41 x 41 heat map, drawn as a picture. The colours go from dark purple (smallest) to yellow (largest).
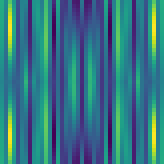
On average the colour sits 40% of the way up the scale. The grain runs up and down. There is no overall slope. It mirrors both left to right and top to bottom.
